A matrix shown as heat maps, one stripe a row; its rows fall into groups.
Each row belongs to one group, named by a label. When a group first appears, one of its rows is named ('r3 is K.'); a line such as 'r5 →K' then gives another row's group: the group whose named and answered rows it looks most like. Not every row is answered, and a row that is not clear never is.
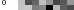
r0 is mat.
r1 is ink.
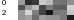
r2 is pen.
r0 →mat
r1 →pen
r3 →ink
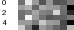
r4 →ink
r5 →mat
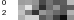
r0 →pen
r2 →mat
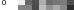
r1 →ink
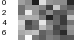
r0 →ink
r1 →ink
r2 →pen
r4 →mat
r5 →mat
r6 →pen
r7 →pen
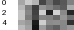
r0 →pen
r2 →ink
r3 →mat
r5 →mat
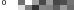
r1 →mat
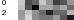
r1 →mat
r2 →pen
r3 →ink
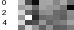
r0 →mat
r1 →ink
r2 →mat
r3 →pen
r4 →mat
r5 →pen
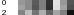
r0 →ink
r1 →ink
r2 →ink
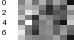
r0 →ink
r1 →pen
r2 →pen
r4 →pen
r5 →mat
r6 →mat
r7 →ink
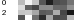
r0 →pen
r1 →mat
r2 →ink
